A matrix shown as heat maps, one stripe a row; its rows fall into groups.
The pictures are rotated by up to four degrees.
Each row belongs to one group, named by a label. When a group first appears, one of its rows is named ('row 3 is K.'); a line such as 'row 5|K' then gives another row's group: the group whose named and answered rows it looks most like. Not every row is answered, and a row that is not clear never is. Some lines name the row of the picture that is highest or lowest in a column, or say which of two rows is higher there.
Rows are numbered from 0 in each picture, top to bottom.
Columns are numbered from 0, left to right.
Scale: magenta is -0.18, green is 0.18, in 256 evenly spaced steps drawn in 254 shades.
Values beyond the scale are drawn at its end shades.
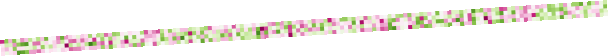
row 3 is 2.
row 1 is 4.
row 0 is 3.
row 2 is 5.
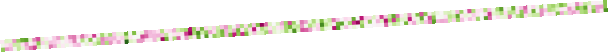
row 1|3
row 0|4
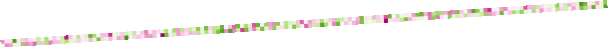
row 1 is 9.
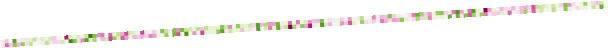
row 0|5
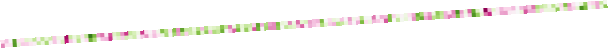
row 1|5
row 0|5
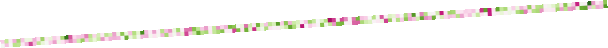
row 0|4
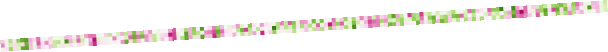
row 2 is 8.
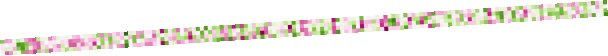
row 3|9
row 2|4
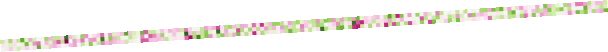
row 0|8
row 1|4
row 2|3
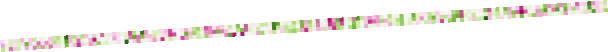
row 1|8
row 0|8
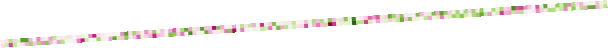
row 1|3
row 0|8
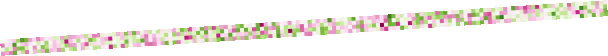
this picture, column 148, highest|3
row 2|4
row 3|9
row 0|2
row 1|5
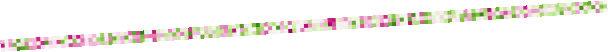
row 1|9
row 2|2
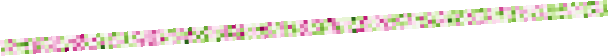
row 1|4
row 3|4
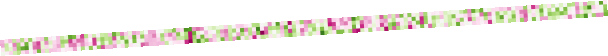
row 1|4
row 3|3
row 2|4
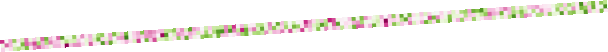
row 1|9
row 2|2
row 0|9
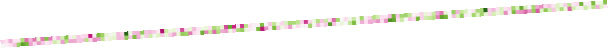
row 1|2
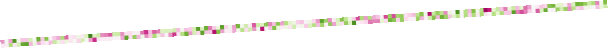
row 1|8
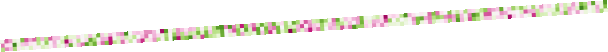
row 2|5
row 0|9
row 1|5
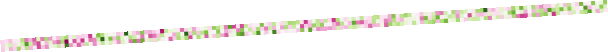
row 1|4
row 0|9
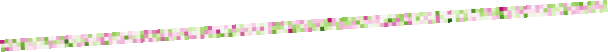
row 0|3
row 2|9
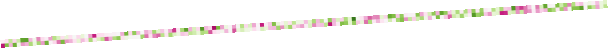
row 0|8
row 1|3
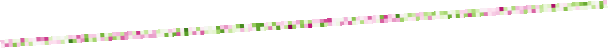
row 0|2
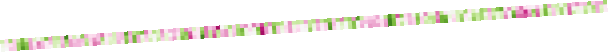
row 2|2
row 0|8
